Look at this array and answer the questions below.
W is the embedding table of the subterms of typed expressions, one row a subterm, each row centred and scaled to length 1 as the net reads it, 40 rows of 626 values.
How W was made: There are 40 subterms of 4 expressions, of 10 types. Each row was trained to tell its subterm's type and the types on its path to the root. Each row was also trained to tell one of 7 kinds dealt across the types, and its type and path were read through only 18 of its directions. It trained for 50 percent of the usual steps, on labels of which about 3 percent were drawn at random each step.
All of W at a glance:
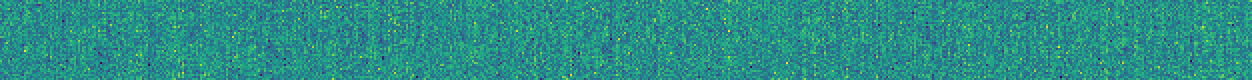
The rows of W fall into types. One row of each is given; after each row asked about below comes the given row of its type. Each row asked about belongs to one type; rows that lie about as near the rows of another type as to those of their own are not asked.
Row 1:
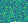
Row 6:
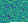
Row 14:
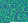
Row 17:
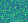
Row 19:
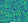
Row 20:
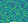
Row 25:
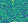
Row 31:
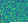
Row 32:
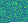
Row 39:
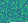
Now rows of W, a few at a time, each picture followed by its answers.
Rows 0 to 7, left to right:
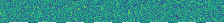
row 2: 39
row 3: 6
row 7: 39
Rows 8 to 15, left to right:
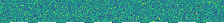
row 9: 6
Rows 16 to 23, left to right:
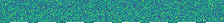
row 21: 20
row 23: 39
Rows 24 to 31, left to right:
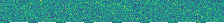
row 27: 32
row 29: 32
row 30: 19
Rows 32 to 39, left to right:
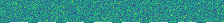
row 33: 19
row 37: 32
